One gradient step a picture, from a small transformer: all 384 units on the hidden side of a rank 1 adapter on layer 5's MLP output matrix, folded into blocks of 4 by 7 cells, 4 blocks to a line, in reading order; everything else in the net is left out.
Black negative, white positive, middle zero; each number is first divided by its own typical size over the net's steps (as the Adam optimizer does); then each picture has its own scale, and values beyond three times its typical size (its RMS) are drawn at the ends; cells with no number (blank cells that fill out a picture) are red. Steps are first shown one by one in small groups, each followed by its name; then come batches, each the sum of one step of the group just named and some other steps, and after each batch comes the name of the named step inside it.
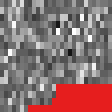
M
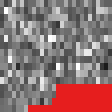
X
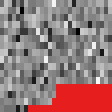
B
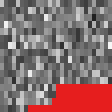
B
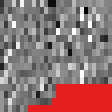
M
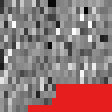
M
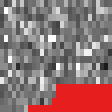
X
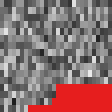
M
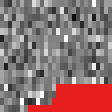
M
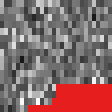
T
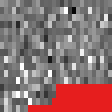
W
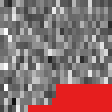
W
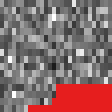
W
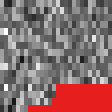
T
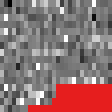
W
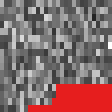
T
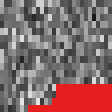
T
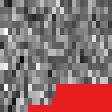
T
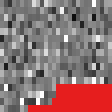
W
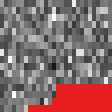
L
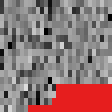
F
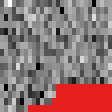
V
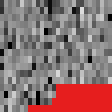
F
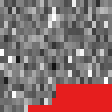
L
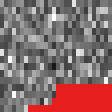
L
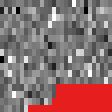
L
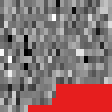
L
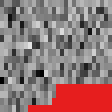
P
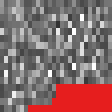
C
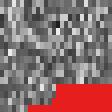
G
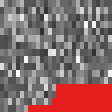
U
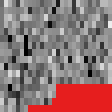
U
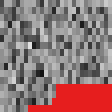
P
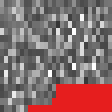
C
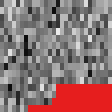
G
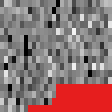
C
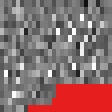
C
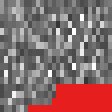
C
